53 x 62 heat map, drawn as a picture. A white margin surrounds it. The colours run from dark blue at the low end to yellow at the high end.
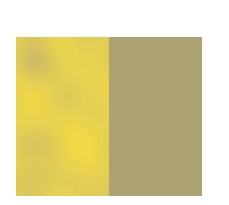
It is made of 1 by 2 panels. Panel 1,1: very high, smooth, faint in contrast. Panel 1,2: high, flat.
